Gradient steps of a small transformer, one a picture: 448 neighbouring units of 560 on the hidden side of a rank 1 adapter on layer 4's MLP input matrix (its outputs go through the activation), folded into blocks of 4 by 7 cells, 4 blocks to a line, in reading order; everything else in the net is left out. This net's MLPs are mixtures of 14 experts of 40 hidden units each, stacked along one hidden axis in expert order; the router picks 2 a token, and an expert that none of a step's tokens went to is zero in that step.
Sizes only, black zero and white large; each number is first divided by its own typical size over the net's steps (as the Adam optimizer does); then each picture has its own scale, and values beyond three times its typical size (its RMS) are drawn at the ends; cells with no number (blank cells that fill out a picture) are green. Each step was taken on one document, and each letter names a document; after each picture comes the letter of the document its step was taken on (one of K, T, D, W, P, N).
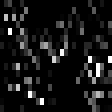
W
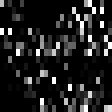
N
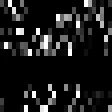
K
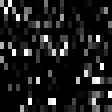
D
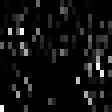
W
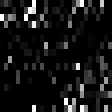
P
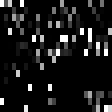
D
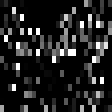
N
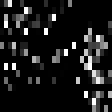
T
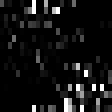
P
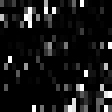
P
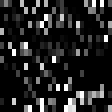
K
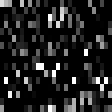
D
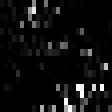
P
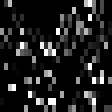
N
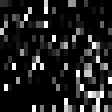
T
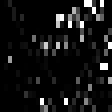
N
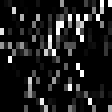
K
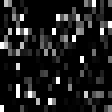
K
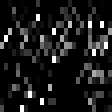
W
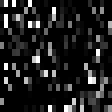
D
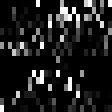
K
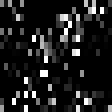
K
